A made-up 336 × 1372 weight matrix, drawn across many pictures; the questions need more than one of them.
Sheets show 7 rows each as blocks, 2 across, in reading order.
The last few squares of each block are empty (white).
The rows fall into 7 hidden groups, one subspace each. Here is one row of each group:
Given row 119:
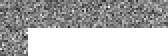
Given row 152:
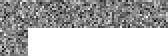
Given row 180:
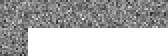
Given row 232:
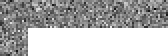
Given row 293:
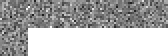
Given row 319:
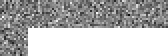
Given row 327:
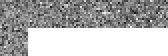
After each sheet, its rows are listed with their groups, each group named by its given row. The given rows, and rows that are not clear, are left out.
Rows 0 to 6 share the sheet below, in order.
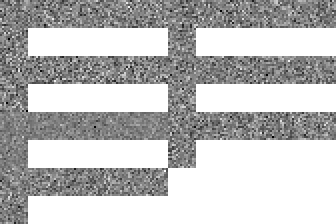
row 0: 152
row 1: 327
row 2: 319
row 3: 119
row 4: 327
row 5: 180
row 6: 293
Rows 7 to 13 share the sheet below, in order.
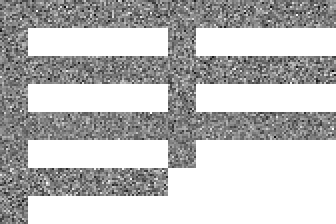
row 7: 152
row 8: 293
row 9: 180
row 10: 180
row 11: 319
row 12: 119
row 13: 152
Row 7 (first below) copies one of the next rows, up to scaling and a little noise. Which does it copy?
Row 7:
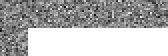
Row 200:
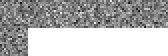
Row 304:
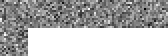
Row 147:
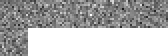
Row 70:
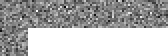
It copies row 70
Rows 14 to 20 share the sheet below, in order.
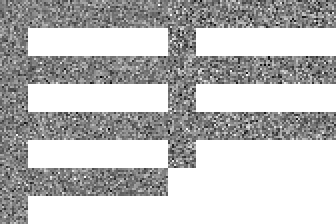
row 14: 180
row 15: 180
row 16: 293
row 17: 293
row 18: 232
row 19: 152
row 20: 180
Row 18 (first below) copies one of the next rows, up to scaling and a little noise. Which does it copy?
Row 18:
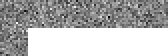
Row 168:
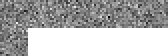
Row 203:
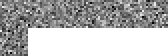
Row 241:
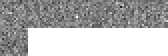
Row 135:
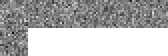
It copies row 168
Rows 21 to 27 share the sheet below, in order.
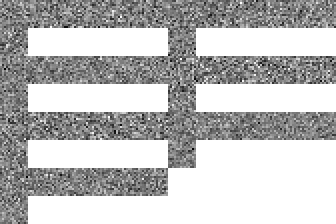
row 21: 232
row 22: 319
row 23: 293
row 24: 293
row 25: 327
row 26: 319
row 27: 232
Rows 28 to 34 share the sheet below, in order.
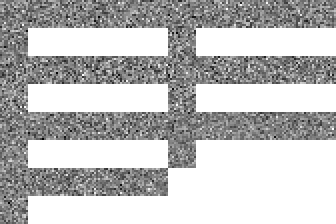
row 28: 327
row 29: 232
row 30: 119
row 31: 152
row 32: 119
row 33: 119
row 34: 232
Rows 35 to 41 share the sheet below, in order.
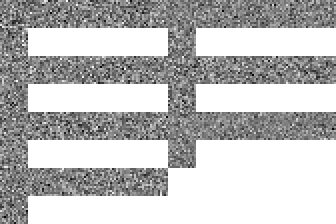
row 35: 180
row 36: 319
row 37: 180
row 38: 232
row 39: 180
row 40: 180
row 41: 180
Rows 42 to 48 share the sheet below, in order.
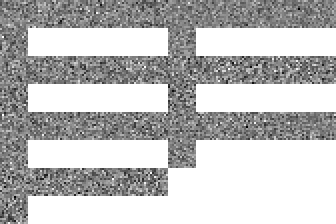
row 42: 319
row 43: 232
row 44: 119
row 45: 152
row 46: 232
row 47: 319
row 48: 232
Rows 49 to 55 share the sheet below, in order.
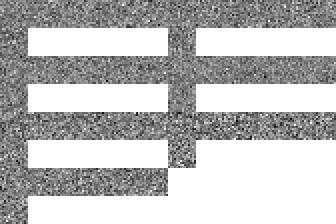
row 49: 327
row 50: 293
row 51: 119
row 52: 319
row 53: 119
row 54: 232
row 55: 152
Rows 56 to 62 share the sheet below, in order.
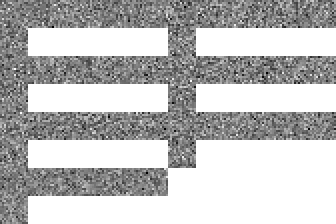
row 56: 232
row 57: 293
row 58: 232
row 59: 327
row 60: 119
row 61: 293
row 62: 119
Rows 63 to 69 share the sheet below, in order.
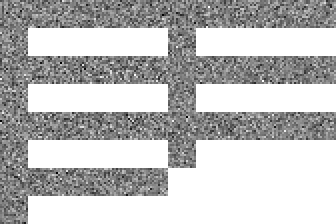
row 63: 180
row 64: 293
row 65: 293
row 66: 232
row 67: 152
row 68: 319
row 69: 327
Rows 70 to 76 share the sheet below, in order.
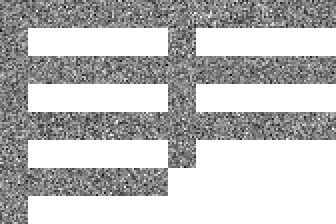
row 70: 152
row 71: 319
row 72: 119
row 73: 119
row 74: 319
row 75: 327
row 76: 180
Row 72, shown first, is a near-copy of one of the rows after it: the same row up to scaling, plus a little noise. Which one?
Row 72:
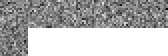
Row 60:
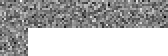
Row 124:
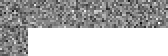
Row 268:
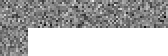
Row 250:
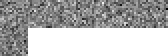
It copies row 250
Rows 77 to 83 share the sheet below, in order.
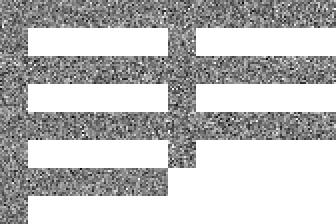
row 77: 180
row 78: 119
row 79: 119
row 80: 152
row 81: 119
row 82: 152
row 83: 232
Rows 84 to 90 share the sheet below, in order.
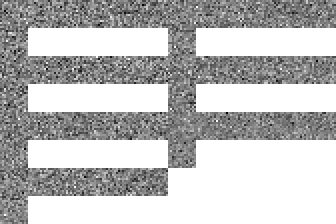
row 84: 293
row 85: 293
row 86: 152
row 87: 293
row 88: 319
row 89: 293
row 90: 327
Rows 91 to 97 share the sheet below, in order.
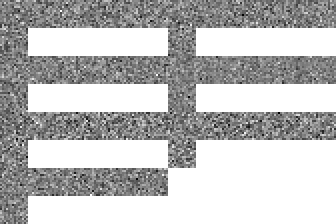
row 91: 327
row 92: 327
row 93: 119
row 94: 293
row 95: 232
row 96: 152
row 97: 293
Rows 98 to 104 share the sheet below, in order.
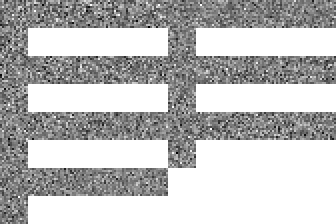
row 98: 319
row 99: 319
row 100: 152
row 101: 319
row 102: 232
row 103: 180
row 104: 232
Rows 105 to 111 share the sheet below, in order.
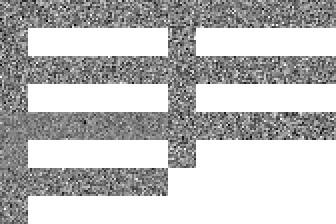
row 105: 152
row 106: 180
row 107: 180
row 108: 327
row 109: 293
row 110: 327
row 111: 180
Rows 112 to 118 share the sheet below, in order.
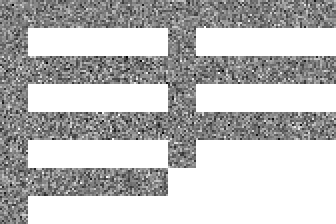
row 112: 232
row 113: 232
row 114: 152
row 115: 319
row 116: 180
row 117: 327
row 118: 293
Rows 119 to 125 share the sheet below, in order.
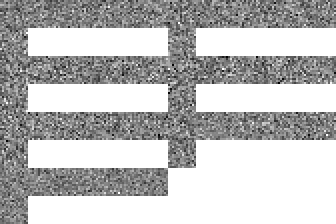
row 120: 293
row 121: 319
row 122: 319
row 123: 319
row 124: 119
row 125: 319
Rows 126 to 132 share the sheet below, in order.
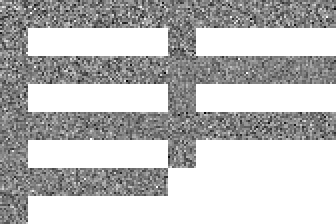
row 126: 119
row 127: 119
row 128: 119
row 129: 319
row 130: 293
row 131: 319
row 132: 119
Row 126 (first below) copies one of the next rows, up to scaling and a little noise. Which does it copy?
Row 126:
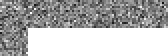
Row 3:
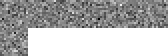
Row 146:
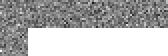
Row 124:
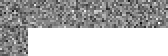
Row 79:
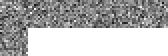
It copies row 79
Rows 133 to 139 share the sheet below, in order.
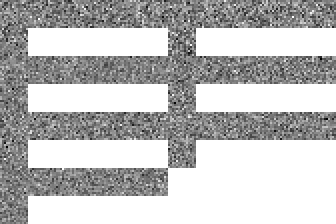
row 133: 293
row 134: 232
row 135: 232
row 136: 180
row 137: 327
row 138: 319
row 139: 180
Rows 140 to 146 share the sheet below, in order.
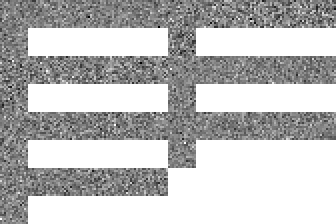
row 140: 152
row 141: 119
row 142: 152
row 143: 232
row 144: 180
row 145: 319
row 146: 119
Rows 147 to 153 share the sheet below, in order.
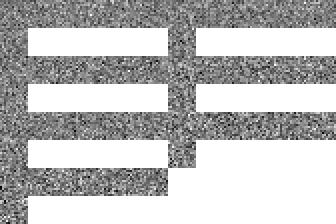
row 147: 152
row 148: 119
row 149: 293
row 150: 119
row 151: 119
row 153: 152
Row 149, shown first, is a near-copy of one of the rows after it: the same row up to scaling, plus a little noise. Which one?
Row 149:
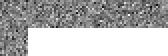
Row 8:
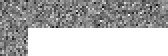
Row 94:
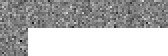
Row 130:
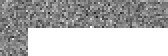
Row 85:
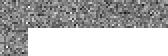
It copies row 8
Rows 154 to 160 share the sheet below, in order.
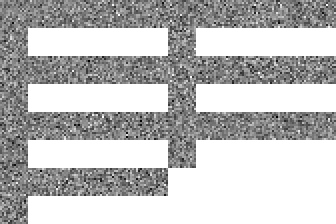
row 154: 180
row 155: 327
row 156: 180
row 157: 119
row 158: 119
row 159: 327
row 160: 119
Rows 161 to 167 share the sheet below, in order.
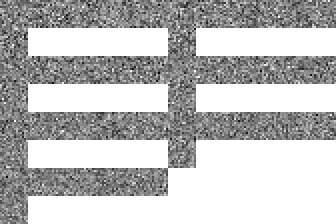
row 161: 180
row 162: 293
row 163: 327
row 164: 327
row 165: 119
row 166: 232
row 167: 119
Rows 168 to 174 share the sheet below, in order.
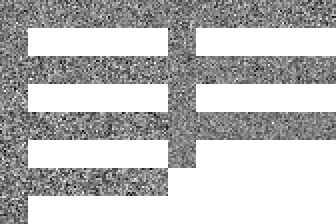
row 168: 232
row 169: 180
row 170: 232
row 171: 293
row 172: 152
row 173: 180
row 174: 327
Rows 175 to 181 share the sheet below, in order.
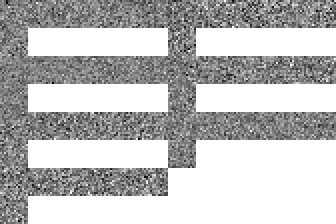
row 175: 319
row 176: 232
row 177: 119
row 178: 319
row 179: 319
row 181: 319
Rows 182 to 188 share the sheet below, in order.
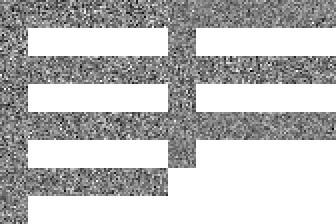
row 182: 119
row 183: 152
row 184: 152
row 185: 293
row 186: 327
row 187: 119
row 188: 319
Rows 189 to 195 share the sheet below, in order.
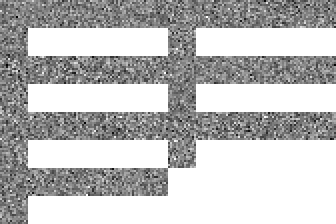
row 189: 180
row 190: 152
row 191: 119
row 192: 119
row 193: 119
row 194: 319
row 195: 232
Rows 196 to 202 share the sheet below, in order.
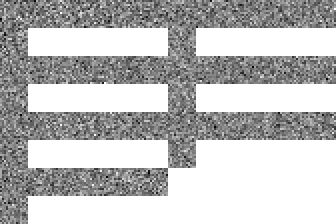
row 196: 152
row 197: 119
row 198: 293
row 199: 119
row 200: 152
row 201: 152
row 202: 293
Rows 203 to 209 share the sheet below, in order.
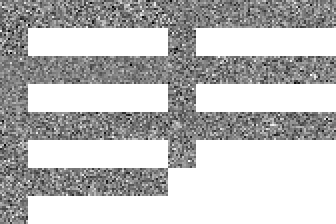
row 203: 232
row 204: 152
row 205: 232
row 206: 327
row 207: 152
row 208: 327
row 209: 232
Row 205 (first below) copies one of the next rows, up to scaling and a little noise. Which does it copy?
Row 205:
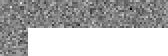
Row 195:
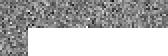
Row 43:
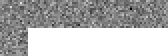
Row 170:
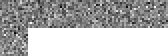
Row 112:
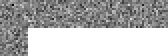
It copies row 43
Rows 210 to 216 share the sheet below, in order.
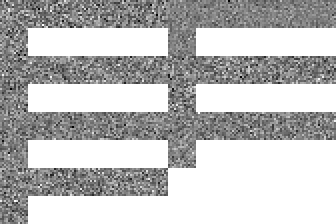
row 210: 232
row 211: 180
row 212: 319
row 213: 152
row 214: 180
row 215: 119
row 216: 232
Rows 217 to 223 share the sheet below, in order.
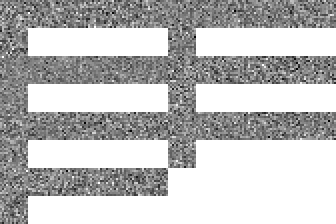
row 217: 232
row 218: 180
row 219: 152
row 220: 152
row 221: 119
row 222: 152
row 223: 319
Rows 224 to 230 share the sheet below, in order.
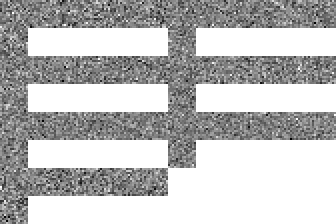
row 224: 180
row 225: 327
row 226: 152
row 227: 119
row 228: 232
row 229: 152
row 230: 152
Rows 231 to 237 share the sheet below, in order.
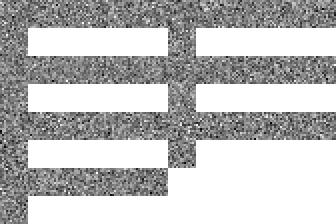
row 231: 327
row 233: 293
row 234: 119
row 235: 152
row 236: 232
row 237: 319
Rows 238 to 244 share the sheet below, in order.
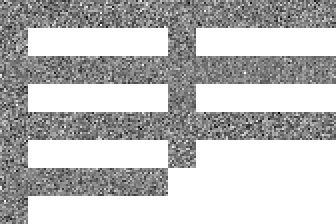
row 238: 119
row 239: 232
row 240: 152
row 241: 232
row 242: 293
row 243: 152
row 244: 152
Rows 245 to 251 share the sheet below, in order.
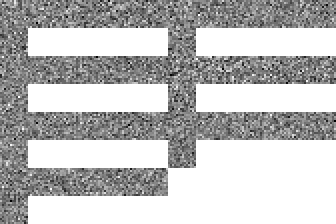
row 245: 232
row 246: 293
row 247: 152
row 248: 319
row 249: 152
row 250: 119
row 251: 319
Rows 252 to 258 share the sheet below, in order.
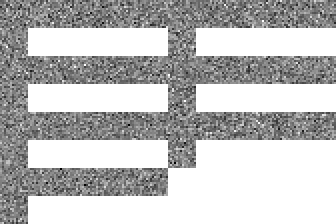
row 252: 319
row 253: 232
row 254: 180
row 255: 152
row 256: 152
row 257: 293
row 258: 319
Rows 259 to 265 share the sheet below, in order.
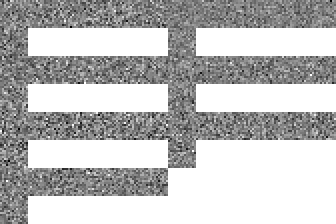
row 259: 180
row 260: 119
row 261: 232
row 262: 119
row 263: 152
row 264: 327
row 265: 180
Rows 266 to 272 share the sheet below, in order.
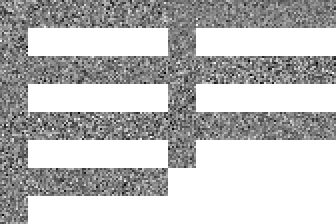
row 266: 293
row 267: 119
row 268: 119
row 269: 119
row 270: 180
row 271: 293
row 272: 319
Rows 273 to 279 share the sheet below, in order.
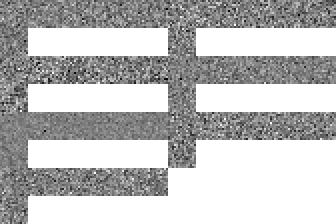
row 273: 119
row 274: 327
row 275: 319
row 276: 180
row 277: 232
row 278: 319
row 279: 327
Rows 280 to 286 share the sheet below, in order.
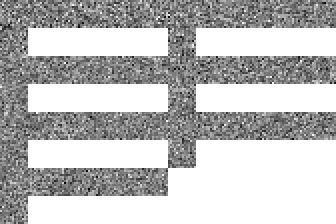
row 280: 119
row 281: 293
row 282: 152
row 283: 293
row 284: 319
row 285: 180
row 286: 293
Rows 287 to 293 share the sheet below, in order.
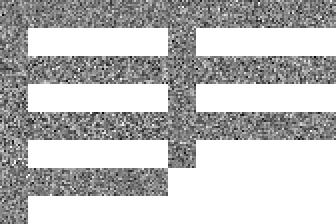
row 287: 232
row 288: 180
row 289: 293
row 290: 232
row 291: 180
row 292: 327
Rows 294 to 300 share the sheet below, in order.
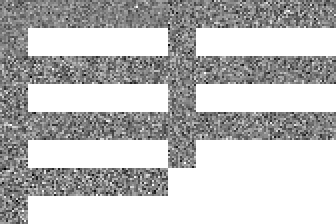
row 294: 293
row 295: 232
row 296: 180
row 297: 293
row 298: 293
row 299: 232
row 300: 232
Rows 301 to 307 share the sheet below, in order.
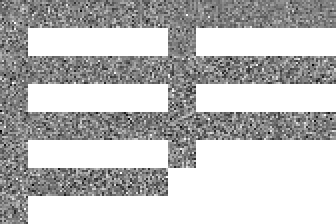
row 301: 327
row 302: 232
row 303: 327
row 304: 152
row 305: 152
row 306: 293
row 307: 119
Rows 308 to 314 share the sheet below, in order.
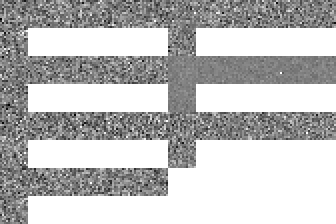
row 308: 152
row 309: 319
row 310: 152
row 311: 327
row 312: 119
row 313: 293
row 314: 152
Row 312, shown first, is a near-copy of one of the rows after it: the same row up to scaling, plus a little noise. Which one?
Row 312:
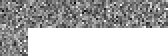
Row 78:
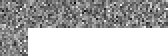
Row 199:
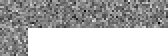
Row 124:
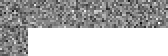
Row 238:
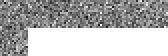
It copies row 78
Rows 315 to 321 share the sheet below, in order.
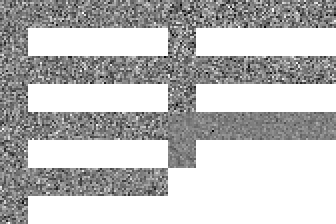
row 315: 319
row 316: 232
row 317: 293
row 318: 152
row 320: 232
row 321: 152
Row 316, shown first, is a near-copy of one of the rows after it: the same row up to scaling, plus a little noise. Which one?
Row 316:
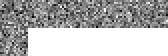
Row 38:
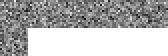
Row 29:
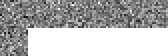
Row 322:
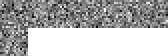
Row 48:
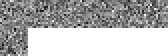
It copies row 322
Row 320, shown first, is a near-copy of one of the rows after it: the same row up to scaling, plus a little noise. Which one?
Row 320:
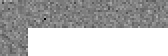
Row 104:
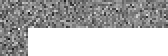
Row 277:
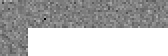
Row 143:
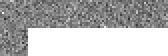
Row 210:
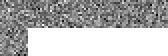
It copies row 277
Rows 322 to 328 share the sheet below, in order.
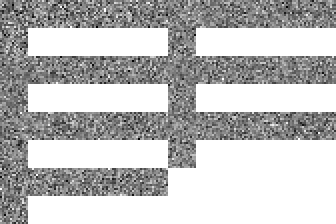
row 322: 232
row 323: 293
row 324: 293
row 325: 327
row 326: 319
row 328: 180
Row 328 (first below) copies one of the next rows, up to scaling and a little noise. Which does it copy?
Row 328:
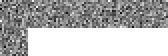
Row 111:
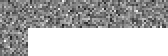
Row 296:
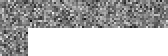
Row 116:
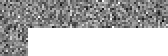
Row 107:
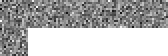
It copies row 107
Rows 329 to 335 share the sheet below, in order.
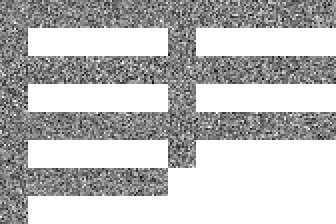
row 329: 327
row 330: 293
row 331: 119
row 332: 152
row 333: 152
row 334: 293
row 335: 119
